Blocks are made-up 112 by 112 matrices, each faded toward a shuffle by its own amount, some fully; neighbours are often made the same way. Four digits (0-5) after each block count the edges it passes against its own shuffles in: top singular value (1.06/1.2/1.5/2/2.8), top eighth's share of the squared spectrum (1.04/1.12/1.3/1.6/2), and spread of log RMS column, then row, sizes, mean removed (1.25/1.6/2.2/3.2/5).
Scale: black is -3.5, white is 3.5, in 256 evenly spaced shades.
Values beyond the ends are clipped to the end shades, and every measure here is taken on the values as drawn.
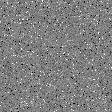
0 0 0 0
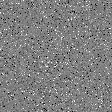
0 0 0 0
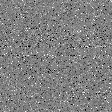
1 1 0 1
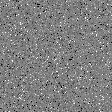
0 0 0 0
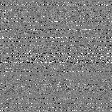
2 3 0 4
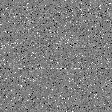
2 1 0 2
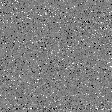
1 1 0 1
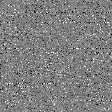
1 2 0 2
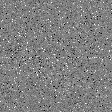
1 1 0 1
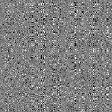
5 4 3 2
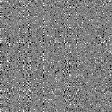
4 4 3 2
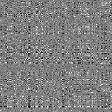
5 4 3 4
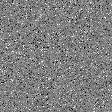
2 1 0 0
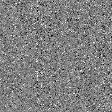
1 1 2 0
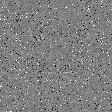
2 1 0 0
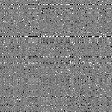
5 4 2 3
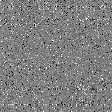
3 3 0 2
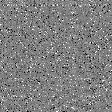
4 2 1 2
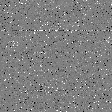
3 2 0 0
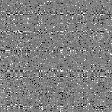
5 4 2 3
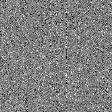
2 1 2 0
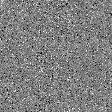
0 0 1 0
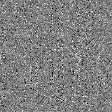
1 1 3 0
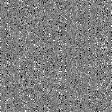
1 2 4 0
